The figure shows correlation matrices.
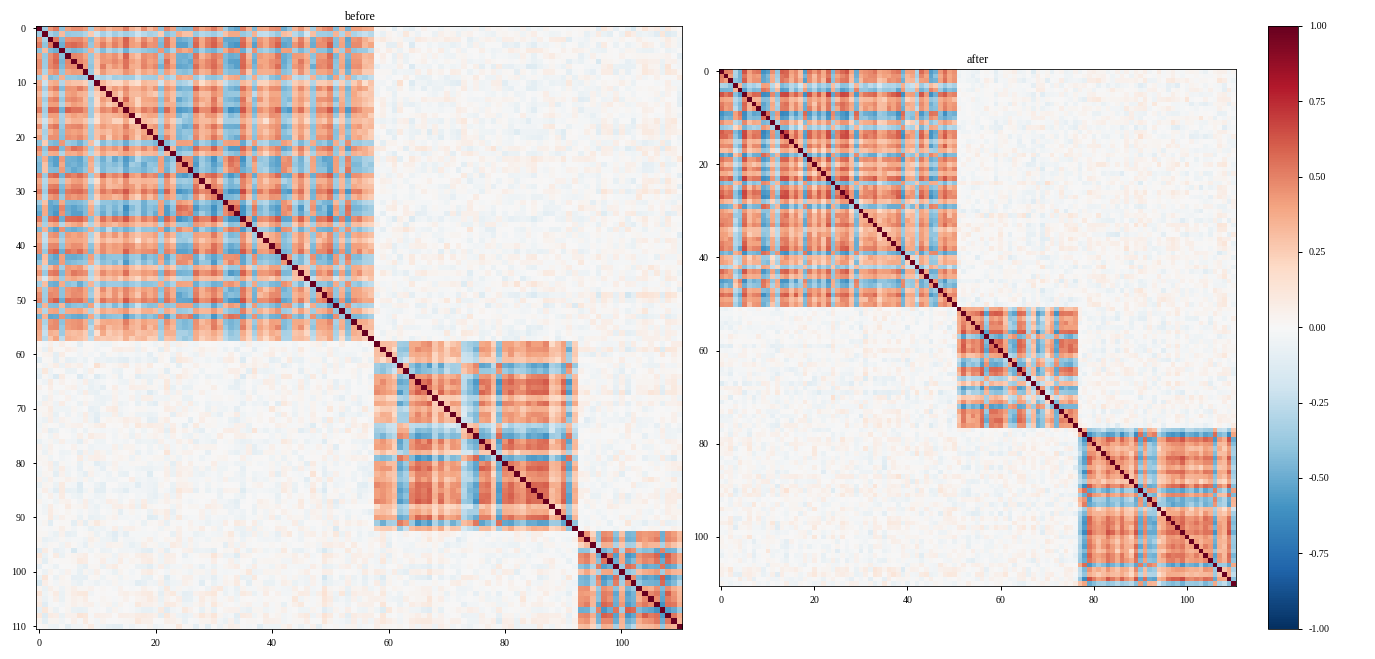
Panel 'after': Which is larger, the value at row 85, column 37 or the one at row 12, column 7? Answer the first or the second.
the first
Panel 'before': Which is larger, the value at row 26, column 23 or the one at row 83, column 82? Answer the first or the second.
the second
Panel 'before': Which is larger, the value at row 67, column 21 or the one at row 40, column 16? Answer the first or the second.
the second
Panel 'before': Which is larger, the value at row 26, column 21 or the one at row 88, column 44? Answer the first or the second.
the first
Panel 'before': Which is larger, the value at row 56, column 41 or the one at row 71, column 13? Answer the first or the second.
the first
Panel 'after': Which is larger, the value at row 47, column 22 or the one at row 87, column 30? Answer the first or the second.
the first
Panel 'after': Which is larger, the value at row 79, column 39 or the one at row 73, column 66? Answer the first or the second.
the first
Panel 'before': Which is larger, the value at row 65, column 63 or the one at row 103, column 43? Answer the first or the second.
the second
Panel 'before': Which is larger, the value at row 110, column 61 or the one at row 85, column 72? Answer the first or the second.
the second
